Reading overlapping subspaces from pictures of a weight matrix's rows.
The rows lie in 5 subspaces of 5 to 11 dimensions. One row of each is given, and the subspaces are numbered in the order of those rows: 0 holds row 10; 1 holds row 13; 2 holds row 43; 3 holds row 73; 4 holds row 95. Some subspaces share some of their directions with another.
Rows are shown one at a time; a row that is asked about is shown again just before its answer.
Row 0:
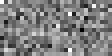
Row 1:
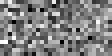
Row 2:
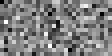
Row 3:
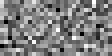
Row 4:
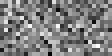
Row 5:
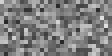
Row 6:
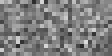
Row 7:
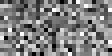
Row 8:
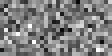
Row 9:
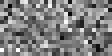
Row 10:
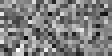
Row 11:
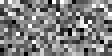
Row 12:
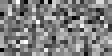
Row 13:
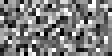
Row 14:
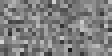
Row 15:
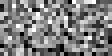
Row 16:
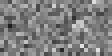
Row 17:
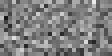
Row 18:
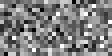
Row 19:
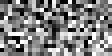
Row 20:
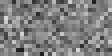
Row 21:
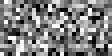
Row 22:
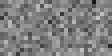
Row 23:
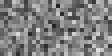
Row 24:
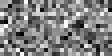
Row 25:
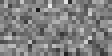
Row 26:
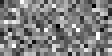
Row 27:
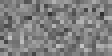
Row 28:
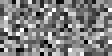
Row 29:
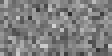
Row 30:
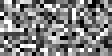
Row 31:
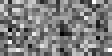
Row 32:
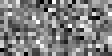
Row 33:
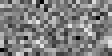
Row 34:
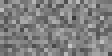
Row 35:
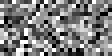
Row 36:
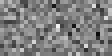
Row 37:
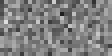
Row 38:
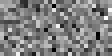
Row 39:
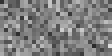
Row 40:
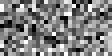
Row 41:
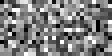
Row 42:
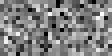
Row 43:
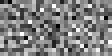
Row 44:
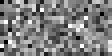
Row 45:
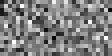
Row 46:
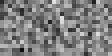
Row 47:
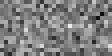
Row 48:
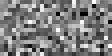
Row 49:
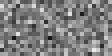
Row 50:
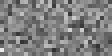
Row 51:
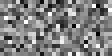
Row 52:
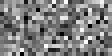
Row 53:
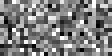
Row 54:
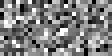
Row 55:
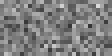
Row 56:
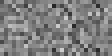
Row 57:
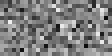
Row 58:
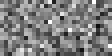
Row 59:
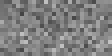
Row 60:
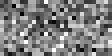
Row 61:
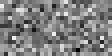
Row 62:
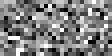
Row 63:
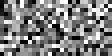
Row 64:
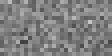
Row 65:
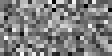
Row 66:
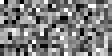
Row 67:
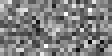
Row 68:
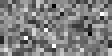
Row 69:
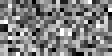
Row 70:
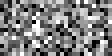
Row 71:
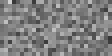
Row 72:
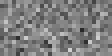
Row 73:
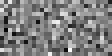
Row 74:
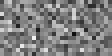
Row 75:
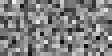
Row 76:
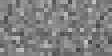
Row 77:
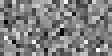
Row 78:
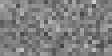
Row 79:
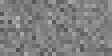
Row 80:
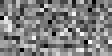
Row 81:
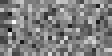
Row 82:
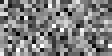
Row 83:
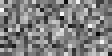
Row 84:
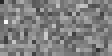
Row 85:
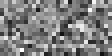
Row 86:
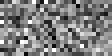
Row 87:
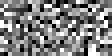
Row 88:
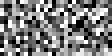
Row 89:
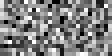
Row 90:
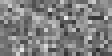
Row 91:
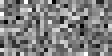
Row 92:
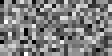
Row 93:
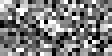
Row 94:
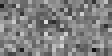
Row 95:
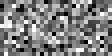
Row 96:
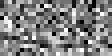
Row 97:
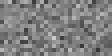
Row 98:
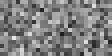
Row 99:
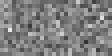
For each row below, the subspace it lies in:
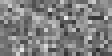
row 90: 1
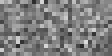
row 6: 0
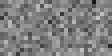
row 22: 0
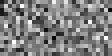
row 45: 1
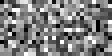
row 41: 3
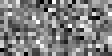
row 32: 1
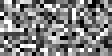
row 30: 0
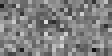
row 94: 4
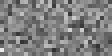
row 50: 2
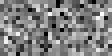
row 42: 3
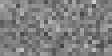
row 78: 4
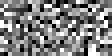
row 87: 3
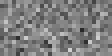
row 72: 2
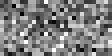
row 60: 4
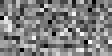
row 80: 0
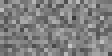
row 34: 3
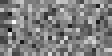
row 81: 3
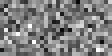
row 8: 3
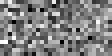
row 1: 3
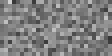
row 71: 1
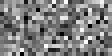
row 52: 2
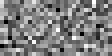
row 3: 1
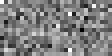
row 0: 3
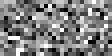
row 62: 2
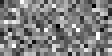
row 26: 2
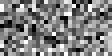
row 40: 4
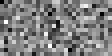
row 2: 3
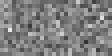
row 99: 3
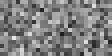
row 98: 4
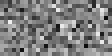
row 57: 2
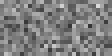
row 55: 2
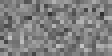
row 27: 3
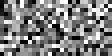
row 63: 1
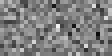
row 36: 2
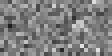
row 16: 2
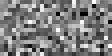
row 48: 4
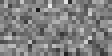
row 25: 3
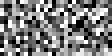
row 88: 1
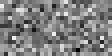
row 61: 4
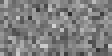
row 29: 1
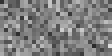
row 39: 1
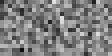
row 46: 1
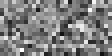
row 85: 3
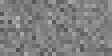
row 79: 0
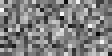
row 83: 3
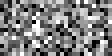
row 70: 4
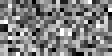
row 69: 1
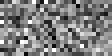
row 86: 0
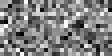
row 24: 1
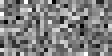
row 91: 3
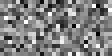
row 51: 2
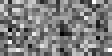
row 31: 1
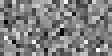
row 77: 3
